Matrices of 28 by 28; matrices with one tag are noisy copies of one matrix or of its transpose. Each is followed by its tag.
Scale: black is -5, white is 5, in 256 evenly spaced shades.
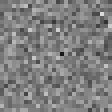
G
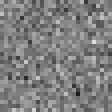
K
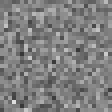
G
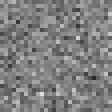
K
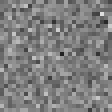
G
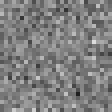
K
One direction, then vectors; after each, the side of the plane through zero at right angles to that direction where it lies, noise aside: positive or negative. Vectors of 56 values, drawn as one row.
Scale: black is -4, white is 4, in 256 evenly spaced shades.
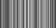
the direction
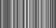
positive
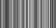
positive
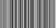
negative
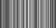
positive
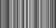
positive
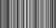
positive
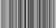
negative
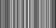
positive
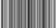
negative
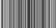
negative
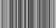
negative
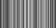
positive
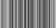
negative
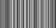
positive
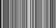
positive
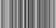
negative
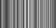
positive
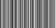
negative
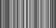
positive
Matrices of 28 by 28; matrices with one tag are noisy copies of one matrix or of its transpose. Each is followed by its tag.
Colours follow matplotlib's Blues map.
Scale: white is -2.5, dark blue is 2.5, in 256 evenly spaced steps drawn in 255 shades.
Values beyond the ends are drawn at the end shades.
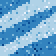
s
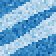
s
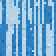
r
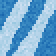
s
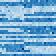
r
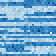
r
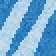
s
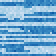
r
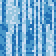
r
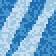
s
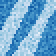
s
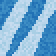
s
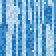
r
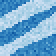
s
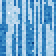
r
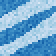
s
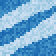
s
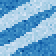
s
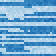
r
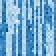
r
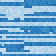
r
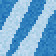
s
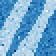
s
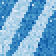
s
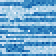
r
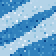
s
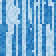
r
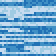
r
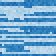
r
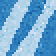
s
